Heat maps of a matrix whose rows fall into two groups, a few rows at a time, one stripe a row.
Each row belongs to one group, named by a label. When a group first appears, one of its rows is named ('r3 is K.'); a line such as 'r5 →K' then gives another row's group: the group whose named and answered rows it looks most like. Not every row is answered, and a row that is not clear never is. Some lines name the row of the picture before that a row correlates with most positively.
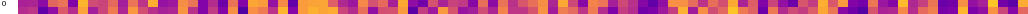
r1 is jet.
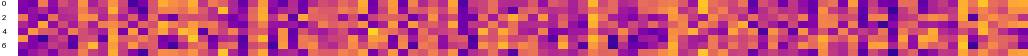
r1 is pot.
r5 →jet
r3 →pot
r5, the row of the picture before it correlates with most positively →0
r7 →pot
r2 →jet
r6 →jet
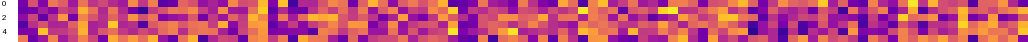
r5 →jet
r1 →pot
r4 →pot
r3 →pot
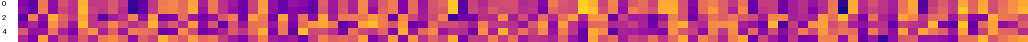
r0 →pot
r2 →jet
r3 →jet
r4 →jet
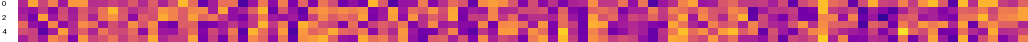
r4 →jet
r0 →jet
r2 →pot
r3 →jet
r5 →jet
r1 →pot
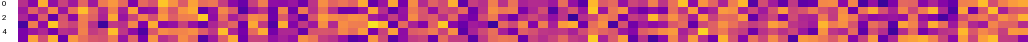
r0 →pot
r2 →pot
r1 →jet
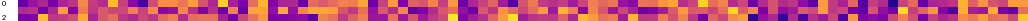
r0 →pot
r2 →pot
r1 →jet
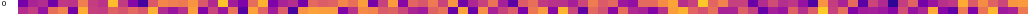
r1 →jet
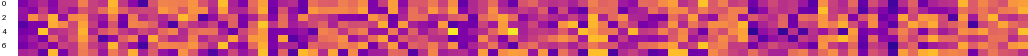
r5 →jet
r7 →jet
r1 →pot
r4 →pot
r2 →jet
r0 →pot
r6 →pot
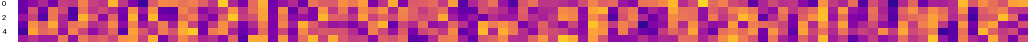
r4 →jet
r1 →jet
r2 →jet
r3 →jet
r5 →jet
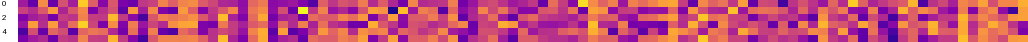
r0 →pot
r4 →jet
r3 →jet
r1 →jet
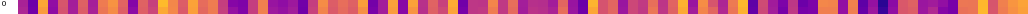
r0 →pot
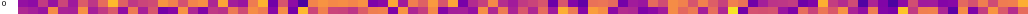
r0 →pot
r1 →jet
